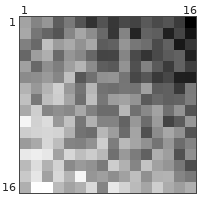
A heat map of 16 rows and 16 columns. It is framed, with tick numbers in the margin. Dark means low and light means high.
The top right is the ninth with the lowest average. Values rise toward the bottom left. The grain is fine, like static. No regular stripes run through it. The ninth with the highest average is the bottom left.
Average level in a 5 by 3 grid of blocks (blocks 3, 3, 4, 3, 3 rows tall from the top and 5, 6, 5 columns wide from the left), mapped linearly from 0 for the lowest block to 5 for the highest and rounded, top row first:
3 1 0 | 3 2 0 | 4 3 2 | 5 3 2 | 5 4 3
